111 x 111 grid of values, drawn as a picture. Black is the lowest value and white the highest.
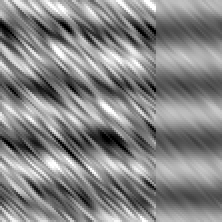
Horizontal stripes repeat 4 times down the table. There is no overall slope. The right part is calmer, past a seam about 70% of the way across.
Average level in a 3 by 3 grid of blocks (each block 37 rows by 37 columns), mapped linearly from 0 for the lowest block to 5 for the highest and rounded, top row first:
453 | 000 | 433
